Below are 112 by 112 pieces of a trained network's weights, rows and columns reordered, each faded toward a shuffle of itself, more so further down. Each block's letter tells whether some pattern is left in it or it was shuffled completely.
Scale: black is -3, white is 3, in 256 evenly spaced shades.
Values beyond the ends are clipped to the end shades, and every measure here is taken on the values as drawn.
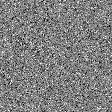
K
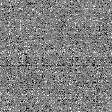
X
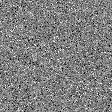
K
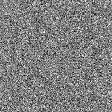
X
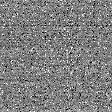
X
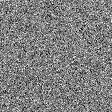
K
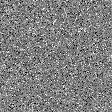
K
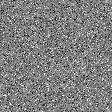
K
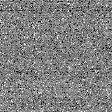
X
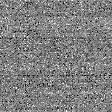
X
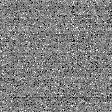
X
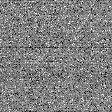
X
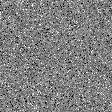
K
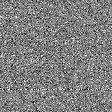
X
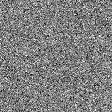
X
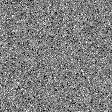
K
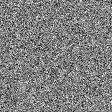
K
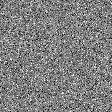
K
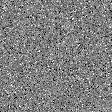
K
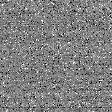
X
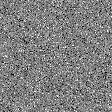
K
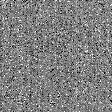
X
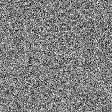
X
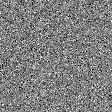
K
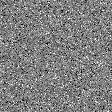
K
